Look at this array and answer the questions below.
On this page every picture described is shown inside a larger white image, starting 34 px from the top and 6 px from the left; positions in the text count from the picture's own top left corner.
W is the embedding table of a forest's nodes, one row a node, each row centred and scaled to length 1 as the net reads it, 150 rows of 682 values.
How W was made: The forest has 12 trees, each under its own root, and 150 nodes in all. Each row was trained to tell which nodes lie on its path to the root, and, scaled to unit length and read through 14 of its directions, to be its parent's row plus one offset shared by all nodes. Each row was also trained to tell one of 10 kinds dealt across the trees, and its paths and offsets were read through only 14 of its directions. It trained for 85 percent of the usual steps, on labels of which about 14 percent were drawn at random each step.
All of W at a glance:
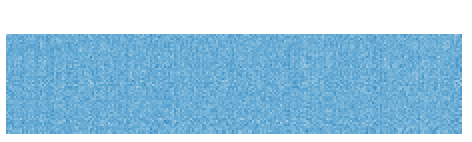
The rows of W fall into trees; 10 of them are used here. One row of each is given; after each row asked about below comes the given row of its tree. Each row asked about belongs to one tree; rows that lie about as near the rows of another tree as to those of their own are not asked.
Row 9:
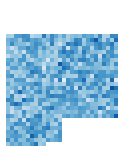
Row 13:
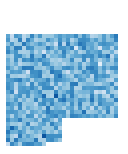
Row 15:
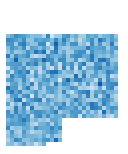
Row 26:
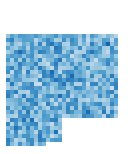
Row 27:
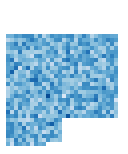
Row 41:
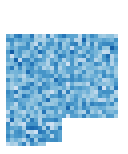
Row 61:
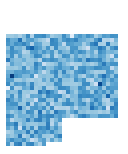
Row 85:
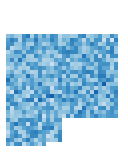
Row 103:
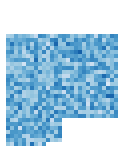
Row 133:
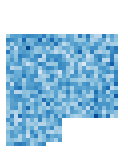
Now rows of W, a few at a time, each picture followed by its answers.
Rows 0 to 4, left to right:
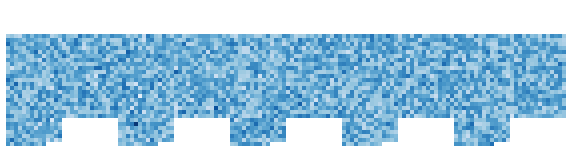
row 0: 61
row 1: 85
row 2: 13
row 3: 85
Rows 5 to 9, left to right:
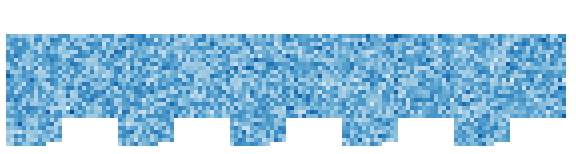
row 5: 133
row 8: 27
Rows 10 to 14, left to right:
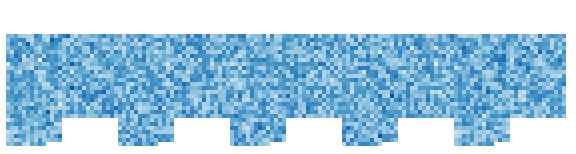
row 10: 133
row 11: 9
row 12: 41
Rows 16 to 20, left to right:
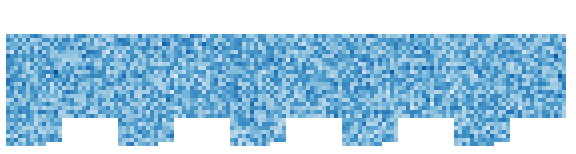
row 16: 26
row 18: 26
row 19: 15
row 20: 27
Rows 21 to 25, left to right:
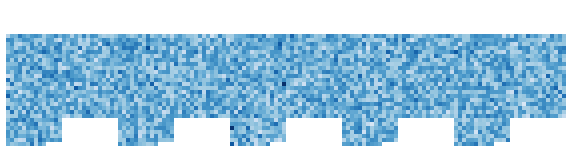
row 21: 26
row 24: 103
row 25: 61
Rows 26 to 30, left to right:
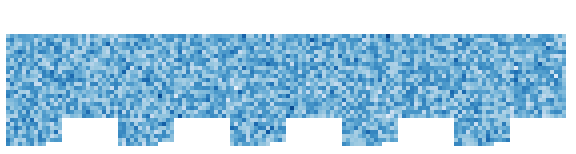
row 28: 41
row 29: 85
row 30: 26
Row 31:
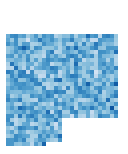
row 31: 133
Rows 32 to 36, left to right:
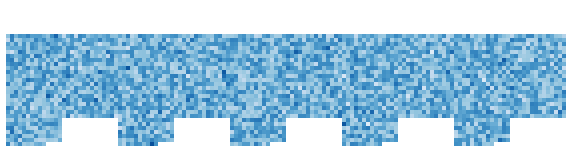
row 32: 85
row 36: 26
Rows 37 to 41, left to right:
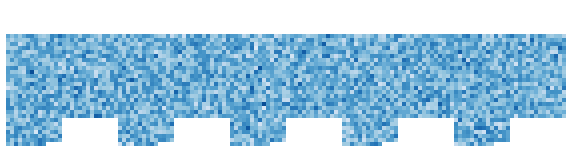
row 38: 9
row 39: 103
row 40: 27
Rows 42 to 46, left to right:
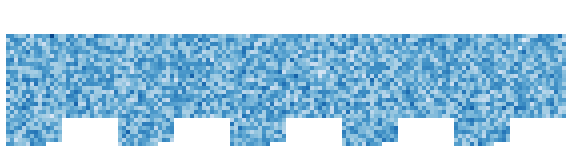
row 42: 85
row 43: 9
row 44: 61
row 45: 13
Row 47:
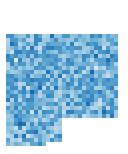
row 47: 85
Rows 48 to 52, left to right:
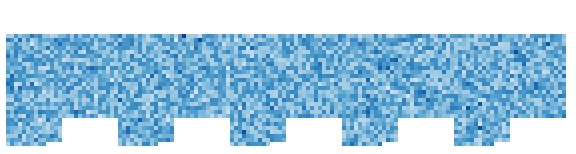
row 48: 15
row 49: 41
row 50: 13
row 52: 27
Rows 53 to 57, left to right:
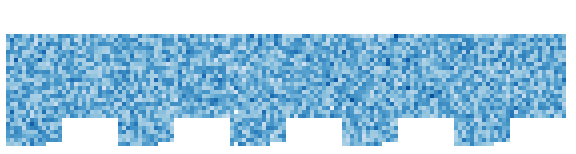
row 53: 41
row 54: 133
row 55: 85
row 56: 103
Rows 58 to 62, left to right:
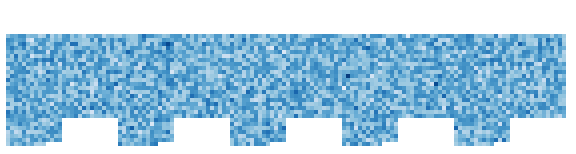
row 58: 15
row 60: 13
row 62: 15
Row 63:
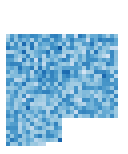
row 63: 26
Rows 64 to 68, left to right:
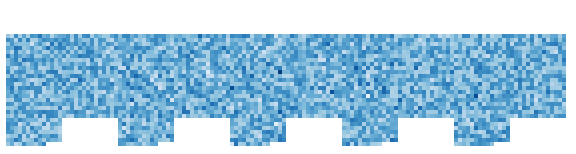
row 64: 15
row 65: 133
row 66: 41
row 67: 26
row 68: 13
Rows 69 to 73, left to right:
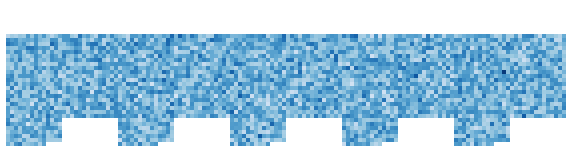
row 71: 133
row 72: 41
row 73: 26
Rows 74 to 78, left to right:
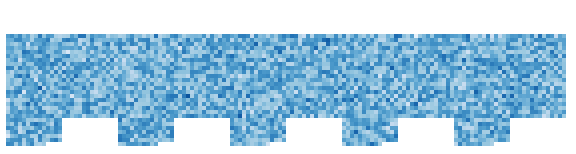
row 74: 26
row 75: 13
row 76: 41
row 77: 13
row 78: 41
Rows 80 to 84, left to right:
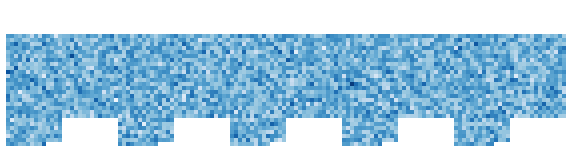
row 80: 133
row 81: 133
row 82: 27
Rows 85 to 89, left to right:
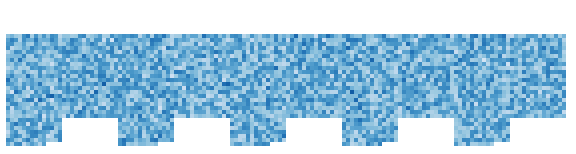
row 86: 26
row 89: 85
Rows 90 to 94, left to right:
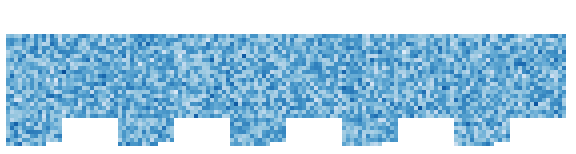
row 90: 85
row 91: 61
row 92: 13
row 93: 15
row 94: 27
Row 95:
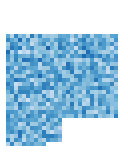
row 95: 41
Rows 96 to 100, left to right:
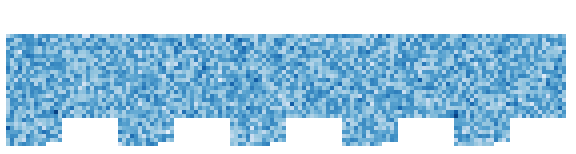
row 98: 133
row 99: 9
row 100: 15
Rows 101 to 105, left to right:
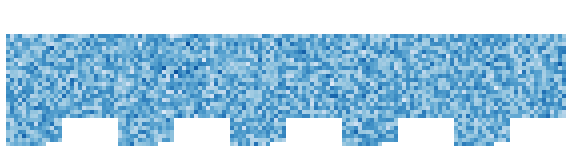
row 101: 13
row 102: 85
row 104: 13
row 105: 133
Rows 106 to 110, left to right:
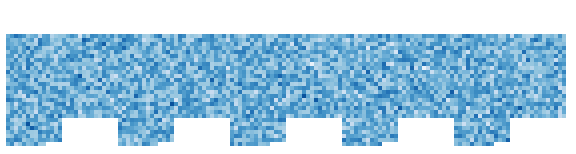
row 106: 41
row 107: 41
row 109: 27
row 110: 41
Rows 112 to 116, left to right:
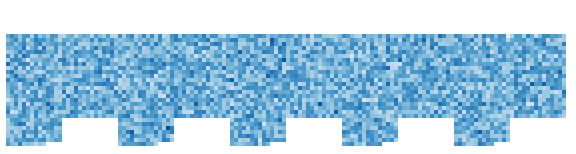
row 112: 85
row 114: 26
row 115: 27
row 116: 85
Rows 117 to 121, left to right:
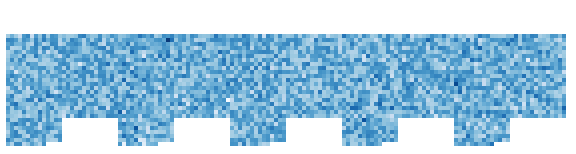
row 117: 85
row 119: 26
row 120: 9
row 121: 61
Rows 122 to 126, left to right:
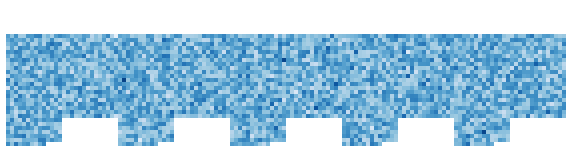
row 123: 133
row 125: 27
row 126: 85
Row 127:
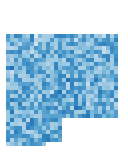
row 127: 13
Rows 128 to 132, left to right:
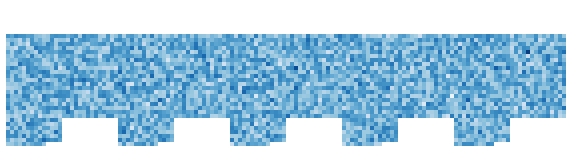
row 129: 41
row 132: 133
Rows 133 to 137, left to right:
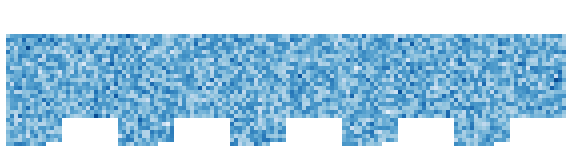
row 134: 41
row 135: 26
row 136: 85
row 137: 133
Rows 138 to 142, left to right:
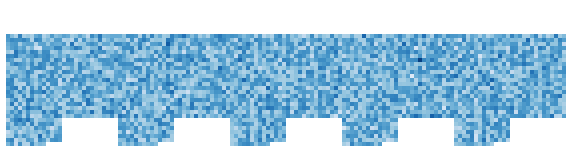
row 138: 26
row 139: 103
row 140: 27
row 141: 27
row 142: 27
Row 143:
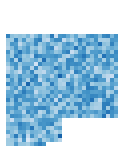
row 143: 27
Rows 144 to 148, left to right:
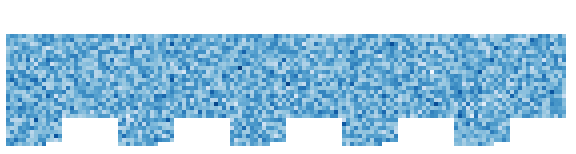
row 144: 133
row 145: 27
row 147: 133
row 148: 41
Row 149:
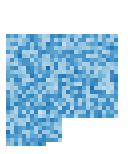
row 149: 27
